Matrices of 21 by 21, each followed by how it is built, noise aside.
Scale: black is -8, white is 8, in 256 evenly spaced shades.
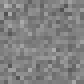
noise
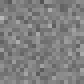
noise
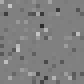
sparse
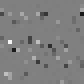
sparse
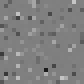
sparse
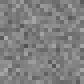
noise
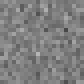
noise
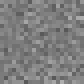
noise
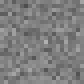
noise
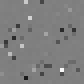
sparse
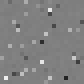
sparse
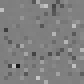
sparse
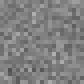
noise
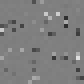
sparse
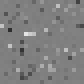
sparse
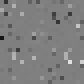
sparse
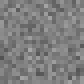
noise
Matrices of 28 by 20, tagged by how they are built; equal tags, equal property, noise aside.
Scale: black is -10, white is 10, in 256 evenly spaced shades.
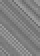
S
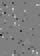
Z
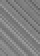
S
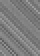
S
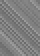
S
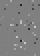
Z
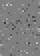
Z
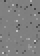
Z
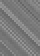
S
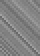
S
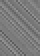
S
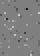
Z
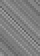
S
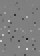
Z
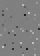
Z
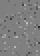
Z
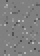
Z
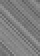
S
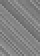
S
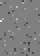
Z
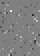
Z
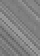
S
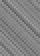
S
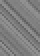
S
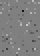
Z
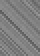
S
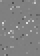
Z
